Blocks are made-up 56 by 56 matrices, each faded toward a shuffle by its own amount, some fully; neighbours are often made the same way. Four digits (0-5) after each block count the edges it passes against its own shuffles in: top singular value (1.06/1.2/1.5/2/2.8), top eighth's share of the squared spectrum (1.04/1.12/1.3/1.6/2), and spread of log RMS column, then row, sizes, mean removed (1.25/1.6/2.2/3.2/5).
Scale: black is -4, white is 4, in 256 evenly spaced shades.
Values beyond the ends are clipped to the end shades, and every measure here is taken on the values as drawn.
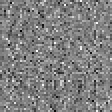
3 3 2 1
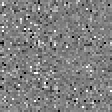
3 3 1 1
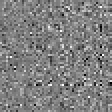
4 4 2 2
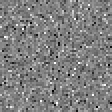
1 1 0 0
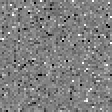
1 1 0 0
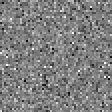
0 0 0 0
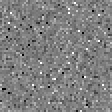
0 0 0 0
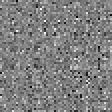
4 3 2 1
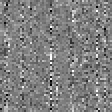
2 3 3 0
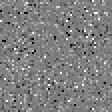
1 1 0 0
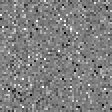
2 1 0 0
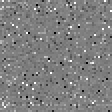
2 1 0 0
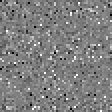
3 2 0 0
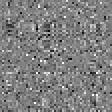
4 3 2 1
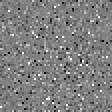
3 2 0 0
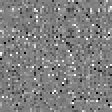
3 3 0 2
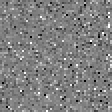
0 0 0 0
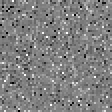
2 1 0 0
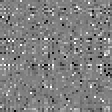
4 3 2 2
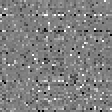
4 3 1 2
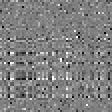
5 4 2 3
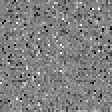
2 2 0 0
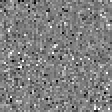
1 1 0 0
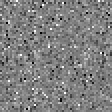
2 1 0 0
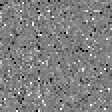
2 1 0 0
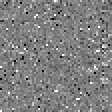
2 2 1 0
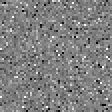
0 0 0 0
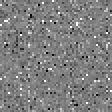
2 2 1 0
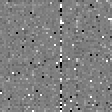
4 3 1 0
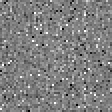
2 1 0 0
